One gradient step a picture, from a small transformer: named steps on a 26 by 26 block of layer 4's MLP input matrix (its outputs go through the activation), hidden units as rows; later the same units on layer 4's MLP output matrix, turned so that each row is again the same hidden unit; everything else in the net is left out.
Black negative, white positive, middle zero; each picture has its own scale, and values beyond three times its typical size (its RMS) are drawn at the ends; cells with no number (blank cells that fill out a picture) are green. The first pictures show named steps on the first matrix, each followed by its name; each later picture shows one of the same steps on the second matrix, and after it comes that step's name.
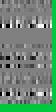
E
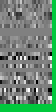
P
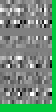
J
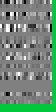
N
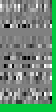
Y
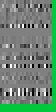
Y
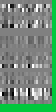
J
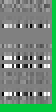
E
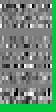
P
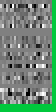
P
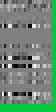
E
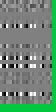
E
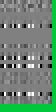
E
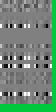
E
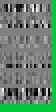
J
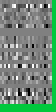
P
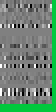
Y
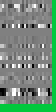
Y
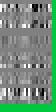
J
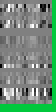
J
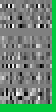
P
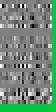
P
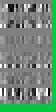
J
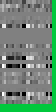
E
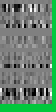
J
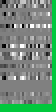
N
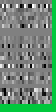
P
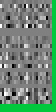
P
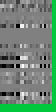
E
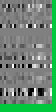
Y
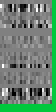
J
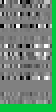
N
